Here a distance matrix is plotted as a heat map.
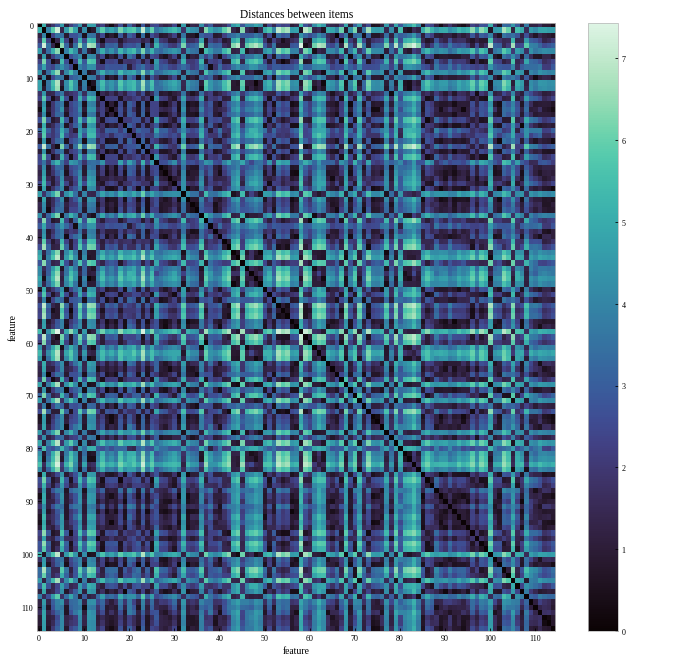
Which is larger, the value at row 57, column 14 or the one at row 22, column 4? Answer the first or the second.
the second
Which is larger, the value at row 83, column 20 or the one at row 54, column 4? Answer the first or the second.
the first
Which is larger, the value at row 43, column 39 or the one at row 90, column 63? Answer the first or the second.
the second
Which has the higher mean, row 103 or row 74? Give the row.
103
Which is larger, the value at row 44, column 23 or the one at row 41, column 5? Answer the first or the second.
the first
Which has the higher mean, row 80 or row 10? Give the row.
80
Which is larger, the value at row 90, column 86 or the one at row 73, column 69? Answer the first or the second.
the second
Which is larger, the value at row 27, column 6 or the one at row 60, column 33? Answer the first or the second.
the second
